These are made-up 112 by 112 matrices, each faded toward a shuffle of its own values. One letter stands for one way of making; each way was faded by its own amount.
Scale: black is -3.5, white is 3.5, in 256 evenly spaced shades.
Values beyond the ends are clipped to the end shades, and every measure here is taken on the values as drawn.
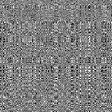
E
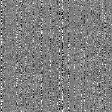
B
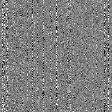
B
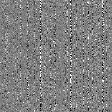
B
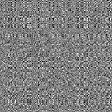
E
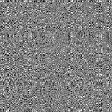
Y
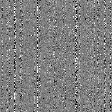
B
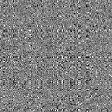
Y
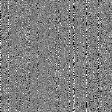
B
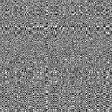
E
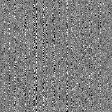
B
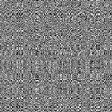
E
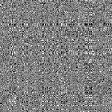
Y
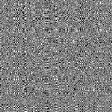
Y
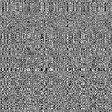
E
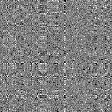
Y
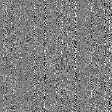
B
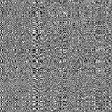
E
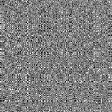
Y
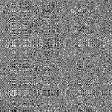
Y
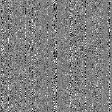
B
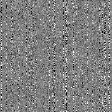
B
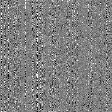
B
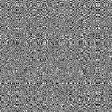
E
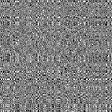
E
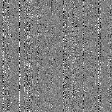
B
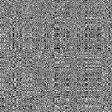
E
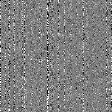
B
